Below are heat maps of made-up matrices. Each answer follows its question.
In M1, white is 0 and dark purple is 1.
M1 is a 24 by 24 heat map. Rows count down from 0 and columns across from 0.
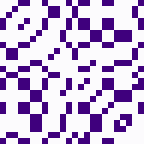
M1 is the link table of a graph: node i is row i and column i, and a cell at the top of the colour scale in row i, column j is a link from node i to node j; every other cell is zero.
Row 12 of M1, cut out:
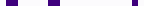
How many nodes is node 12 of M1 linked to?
5
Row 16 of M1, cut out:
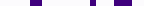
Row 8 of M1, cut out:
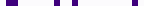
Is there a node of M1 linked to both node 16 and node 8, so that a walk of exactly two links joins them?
no
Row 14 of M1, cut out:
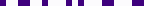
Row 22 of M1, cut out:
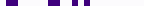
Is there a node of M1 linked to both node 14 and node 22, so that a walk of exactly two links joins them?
no
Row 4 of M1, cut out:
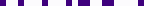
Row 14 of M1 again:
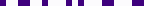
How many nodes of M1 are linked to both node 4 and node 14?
8
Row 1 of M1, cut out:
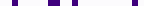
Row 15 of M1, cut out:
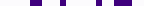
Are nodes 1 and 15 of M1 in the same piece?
no
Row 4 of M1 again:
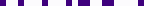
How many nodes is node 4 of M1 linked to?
9
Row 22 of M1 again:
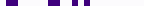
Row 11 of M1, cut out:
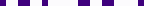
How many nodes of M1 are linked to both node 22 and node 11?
1
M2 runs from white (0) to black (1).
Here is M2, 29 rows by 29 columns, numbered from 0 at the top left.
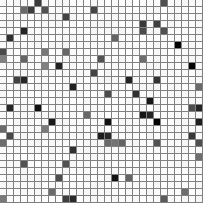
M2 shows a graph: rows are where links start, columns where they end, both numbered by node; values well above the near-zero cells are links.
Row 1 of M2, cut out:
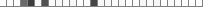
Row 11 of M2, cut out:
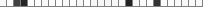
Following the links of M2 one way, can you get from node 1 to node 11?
no
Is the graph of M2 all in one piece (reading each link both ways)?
no
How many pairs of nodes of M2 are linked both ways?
1
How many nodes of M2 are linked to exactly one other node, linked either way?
1
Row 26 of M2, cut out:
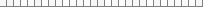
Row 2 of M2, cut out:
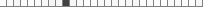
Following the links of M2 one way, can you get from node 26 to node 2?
no
